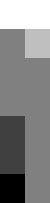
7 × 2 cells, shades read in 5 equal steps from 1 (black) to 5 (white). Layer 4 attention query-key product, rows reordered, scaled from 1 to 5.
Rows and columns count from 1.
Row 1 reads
5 5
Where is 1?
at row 7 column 1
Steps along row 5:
up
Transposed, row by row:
5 3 3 3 2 2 1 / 5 4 3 3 3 3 3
